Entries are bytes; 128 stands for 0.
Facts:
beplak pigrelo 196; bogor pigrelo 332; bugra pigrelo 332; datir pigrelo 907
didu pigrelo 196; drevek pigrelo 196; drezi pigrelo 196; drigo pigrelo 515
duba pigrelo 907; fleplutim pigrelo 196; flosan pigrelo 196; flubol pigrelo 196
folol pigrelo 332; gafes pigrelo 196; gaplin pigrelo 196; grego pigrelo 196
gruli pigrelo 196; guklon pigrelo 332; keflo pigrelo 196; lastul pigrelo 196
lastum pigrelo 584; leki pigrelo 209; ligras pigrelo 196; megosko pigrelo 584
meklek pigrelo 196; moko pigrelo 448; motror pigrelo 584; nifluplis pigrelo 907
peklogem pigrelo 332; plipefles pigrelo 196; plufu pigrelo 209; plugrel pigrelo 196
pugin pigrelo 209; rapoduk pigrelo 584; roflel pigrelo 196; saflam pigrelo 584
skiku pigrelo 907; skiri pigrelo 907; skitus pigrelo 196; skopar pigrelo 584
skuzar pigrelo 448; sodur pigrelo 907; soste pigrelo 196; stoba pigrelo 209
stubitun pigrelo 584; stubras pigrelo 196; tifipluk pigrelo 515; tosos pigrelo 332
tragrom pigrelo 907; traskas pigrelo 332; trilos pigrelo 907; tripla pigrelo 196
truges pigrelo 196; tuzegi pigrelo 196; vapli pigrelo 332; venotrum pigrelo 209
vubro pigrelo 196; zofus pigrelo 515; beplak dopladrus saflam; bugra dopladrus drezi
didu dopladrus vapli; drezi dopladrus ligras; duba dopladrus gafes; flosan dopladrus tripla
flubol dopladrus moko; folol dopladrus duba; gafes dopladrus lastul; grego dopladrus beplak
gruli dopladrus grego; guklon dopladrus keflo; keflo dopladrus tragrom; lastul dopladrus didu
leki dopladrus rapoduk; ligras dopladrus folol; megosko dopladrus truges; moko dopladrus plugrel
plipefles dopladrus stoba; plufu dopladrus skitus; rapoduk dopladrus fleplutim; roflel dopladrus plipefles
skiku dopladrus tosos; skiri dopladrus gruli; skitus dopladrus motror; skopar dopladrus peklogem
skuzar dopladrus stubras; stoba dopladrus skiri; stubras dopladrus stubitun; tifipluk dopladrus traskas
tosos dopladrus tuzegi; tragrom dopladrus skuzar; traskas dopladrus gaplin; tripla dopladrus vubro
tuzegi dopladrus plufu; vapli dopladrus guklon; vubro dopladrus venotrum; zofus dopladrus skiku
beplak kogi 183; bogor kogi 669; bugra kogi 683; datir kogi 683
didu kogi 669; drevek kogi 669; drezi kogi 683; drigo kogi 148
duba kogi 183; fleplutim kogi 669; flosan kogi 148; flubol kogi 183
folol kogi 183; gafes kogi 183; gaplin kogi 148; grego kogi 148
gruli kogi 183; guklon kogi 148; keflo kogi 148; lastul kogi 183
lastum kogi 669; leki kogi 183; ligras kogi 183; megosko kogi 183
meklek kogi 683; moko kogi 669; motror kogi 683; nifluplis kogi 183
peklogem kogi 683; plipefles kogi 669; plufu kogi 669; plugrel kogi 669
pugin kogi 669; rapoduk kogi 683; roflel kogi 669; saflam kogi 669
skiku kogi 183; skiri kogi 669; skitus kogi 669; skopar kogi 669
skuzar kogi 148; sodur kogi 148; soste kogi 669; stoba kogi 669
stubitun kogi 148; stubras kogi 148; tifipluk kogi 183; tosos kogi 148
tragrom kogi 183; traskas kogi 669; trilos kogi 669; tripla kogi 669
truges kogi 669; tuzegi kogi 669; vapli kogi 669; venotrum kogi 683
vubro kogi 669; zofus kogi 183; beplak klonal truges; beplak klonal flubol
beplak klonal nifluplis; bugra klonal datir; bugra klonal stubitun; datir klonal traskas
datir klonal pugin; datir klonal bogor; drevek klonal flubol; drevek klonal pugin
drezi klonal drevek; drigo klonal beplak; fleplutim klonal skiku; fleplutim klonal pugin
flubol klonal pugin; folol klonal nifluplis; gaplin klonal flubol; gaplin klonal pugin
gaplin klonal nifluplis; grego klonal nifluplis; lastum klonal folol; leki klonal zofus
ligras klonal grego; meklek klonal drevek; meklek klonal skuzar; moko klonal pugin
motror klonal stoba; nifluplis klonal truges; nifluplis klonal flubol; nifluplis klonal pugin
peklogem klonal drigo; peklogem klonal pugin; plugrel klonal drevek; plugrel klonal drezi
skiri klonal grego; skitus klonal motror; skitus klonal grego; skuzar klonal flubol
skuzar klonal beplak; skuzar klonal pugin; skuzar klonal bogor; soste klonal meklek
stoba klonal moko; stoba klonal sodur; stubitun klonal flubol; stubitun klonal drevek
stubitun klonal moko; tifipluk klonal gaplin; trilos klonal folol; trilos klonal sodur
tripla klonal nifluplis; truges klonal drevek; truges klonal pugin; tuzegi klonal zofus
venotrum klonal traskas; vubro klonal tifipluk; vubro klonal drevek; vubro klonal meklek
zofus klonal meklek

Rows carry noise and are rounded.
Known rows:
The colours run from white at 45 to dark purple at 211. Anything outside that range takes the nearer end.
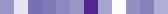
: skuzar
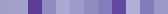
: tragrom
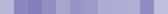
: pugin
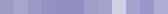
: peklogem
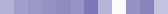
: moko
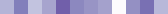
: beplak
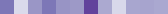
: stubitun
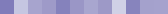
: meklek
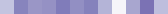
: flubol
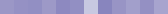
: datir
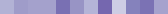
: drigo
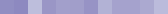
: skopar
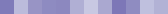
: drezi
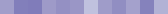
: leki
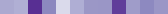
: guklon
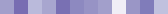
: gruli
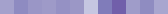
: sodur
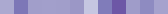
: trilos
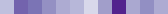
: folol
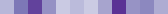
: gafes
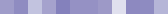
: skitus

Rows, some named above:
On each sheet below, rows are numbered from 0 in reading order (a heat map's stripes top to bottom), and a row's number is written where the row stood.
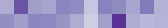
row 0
skiku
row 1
bugra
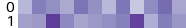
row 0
tifipluk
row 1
tragrom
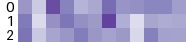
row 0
keflo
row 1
stubitun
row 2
meklek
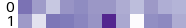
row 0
rapoduk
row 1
skuzar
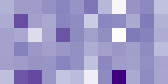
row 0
moko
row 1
skiku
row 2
grego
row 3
plufu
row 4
datir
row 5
duba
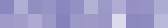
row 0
venotrum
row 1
flosan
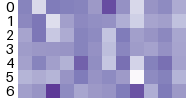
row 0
stubras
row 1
saflam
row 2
skiri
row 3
datir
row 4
zofus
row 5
gaplin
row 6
tragrom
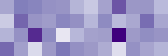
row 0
ligras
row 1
nifluplis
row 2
vapli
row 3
motror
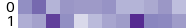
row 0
megosko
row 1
didu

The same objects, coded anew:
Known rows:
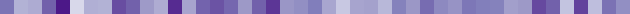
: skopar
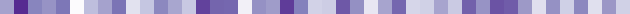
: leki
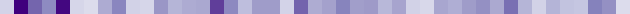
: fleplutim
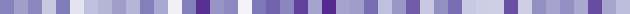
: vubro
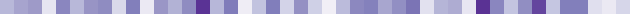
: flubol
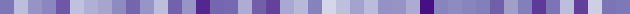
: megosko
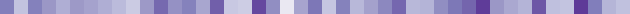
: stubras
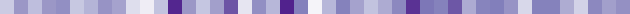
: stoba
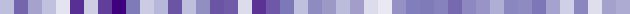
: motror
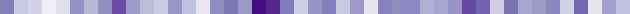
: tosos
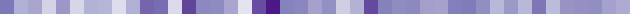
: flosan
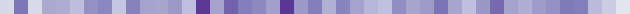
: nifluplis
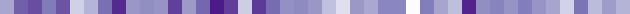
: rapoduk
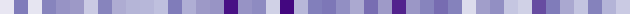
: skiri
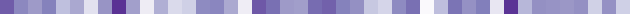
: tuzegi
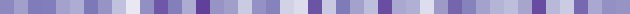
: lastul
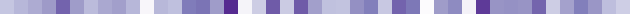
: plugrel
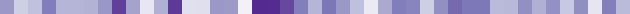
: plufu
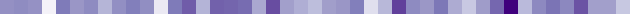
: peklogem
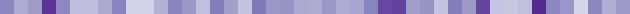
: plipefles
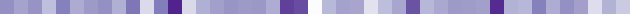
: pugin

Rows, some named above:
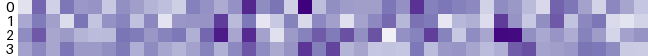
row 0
skiri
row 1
flubol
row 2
tifipluk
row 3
datir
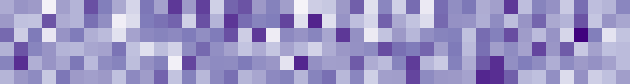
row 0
folol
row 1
duba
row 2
skuzar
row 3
beplak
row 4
gaplin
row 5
drigo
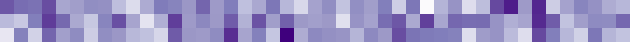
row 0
drezi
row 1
saflam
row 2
skiri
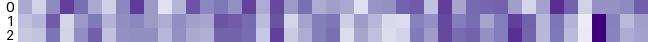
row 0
saflam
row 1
stubitun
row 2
stubitun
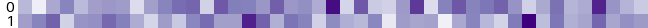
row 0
tragrom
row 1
bugra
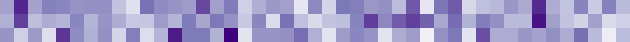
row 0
ligras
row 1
grego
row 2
moko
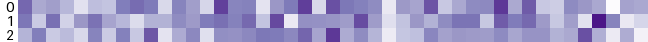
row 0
zofus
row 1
skuzar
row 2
skiku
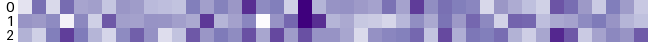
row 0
skiri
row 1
venotrum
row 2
saflam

